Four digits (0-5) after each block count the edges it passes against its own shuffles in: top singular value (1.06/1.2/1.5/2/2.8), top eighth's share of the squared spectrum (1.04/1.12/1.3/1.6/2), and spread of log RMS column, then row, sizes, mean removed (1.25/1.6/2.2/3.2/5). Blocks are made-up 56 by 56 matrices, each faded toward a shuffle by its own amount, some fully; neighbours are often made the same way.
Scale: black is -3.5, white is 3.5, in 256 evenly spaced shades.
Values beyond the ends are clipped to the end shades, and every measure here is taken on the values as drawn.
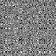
4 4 2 2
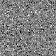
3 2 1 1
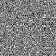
3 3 1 2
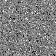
2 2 0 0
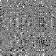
4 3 2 1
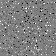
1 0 0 0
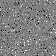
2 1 0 0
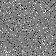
1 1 0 0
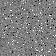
2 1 0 0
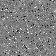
0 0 0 0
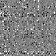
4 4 2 2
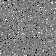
0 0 0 0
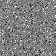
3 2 0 0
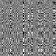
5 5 4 3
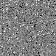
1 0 0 0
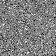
0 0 0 0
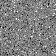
0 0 0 0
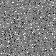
0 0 0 0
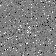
1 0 0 0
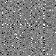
4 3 2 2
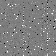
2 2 1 0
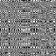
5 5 3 4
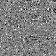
3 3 0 1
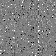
3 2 1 0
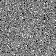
0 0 0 0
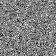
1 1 0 0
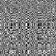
4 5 3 3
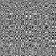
4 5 3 3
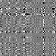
4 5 3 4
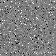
2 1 0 0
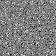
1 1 0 0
